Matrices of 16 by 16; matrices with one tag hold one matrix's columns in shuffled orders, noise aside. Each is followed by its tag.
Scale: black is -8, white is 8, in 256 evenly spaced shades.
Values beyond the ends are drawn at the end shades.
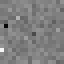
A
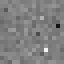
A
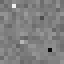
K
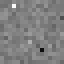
K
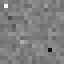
K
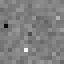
A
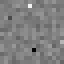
K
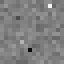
K
